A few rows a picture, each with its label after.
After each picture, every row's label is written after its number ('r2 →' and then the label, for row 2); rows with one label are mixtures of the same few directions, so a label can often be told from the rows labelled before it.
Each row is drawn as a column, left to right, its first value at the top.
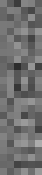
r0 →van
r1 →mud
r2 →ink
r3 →van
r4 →mud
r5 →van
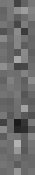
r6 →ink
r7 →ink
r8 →van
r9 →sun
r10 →ink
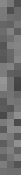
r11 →ink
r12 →sun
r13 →ink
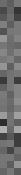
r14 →ink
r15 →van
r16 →ink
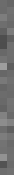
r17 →mud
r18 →ink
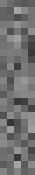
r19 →van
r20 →ink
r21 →mud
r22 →mud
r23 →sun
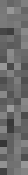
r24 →van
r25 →sun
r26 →mud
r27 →mud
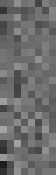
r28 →mud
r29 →mud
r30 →mud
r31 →ink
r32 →van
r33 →van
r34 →sun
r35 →ink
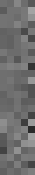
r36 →van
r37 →mud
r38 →van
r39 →ink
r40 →ink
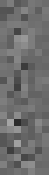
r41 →ink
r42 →van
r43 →ink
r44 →mud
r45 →mud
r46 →van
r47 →ink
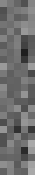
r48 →ink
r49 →mud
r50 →sun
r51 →sun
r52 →mud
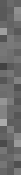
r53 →ink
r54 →mud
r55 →ink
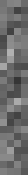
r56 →mud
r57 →sun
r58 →mud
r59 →mud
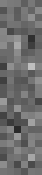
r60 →mud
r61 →ink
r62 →sun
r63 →van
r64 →mud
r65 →mud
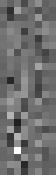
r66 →mud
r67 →ink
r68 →van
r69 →mud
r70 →van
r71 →mud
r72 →sun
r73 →sun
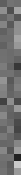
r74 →mud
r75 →mud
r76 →mud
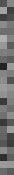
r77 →mud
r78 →ink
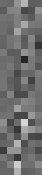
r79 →van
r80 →van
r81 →mud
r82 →van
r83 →ink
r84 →sun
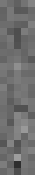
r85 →ink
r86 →ink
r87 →mud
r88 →sun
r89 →van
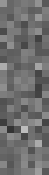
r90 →ink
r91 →sun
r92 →ink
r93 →sun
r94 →van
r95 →mud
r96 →van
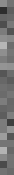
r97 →sun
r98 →ink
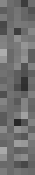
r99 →sun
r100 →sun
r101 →ink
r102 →ink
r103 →sun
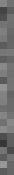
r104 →ink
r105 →van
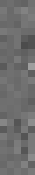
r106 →ink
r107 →ink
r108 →van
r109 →sun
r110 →mud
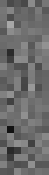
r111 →van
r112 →sun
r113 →van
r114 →ink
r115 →ink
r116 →ink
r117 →sun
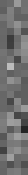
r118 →van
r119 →mud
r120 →van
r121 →sun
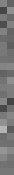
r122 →sun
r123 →mud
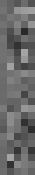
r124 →sun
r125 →mud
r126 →sun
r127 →sun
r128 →sun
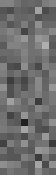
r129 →ink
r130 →mud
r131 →mud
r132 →ink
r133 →mud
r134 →mud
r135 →sun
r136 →ink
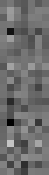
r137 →mud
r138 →ink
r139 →van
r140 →mud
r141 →mud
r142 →ink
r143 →mud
